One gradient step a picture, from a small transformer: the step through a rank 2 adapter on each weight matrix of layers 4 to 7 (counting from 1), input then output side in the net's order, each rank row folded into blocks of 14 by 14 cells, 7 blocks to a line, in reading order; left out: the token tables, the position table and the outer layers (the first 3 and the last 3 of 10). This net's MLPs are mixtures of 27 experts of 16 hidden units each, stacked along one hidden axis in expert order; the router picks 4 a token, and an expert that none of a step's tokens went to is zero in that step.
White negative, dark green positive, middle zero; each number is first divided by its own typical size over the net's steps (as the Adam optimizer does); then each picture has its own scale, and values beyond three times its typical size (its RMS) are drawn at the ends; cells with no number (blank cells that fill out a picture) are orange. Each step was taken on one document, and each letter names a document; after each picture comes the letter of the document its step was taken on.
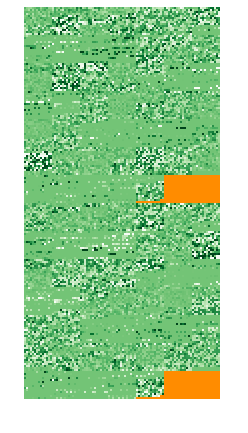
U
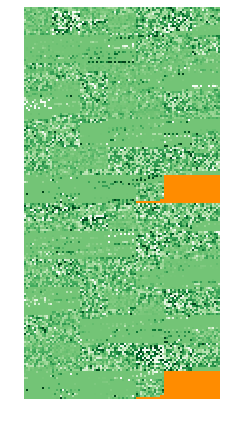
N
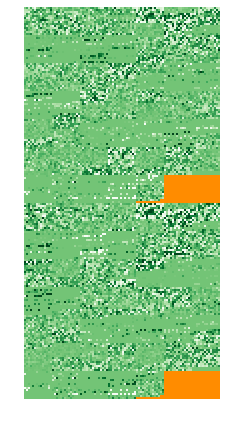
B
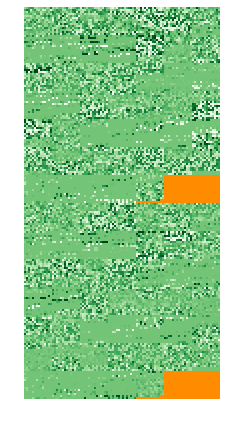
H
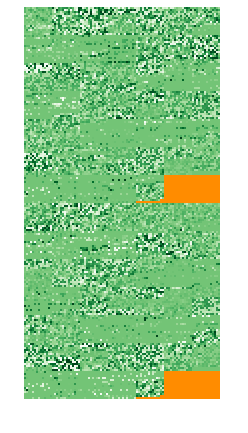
U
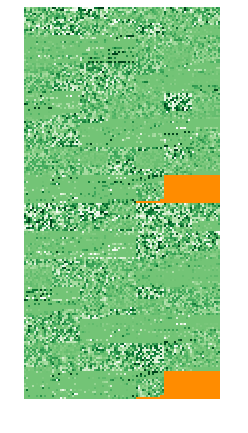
N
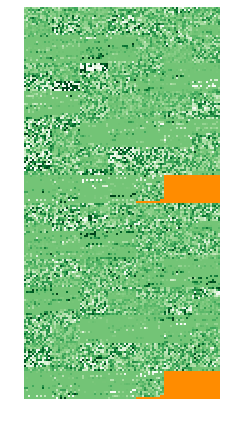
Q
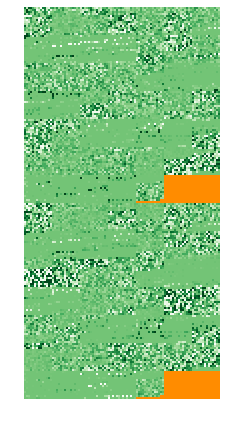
H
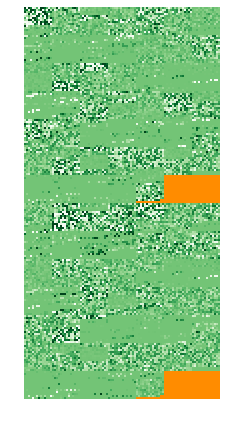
Q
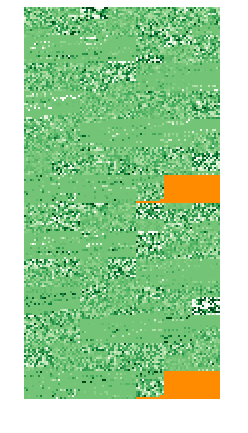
N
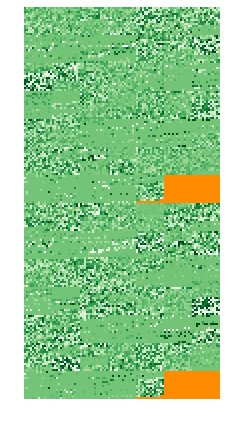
U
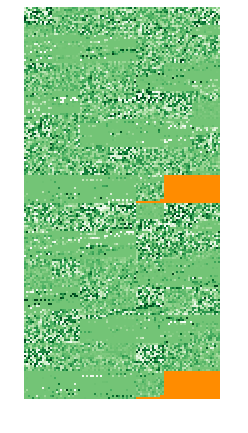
Q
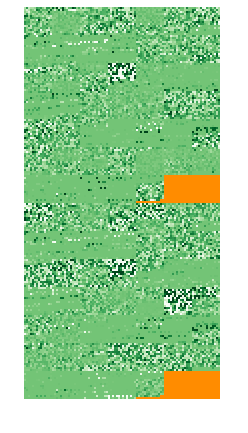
H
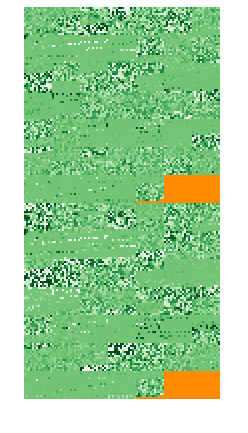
H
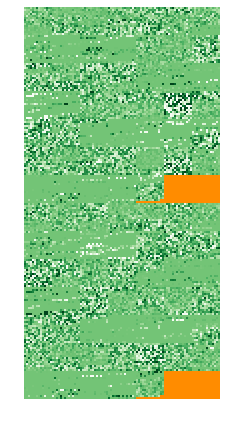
Q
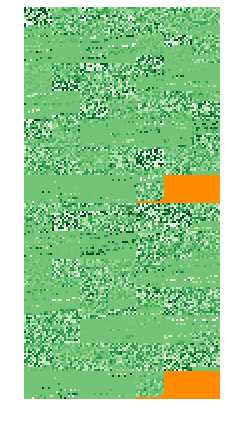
Q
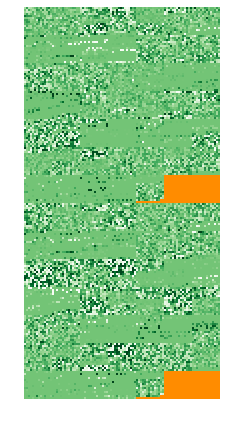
H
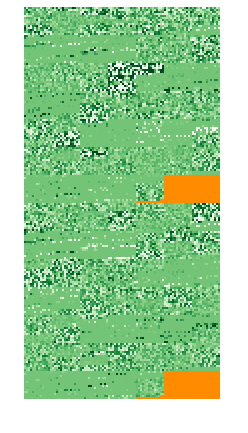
H
